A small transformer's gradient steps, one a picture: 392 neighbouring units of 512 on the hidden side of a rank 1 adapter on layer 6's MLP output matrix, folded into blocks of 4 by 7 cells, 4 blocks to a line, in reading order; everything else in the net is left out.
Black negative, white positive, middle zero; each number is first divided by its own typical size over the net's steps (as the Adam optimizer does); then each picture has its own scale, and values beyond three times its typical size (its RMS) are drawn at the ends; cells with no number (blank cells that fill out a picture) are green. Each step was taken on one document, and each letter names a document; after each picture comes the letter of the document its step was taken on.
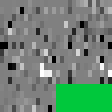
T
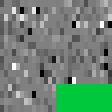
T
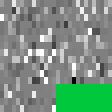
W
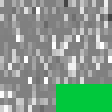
W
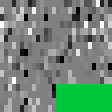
T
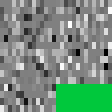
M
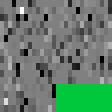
T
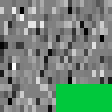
M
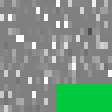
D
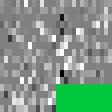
W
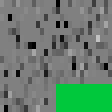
D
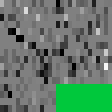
D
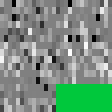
M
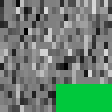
M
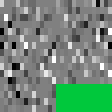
T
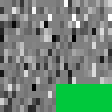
T
